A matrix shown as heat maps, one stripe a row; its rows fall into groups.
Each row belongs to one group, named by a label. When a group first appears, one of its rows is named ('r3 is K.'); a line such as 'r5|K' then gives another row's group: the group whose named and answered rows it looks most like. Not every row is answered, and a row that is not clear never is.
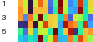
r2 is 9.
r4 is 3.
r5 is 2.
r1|9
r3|3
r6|2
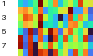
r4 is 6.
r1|2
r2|6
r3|6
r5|3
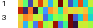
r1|9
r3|6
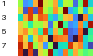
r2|3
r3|6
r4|9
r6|9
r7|6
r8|3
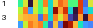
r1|9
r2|9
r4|6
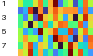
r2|3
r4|9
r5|2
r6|9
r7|6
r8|6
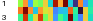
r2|6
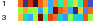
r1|3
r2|9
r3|2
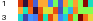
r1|3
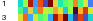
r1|3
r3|9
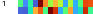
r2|2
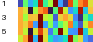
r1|2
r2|9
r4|6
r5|9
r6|6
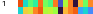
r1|2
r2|6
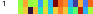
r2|9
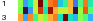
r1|2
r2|2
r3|3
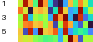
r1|6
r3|9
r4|6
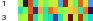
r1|3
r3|6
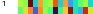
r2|6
